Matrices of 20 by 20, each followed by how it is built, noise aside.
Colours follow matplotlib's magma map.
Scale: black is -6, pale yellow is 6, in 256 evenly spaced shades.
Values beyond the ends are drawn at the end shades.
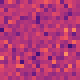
noise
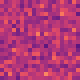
noise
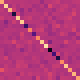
diagonal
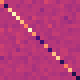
diagonal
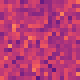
noise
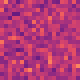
noise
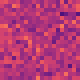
noise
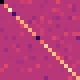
diagonal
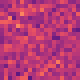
noise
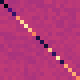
diagonal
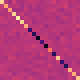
diagonal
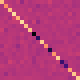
diagonal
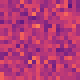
noise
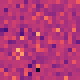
noise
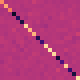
diagonal
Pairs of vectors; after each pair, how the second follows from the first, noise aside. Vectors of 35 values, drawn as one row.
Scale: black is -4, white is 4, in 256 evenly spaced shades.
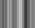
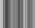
wrapped around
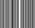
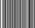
wrapped around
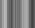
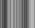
negated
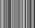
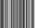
negated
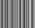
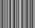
wrapped around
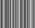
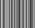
negated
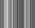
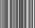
shuffled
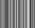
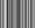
wrapped around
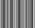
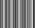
negated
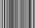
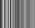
wrapped around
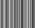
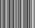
negated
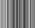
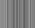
shrunk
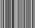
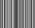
negated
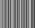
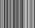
shuffled
